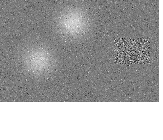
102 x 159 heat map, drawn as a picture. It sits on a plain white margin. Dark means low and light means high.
Odd patch: rougher, in the middle right. Bumps: two. Stripes: none. Mirror symmetry: none. Roughest part: middle right.
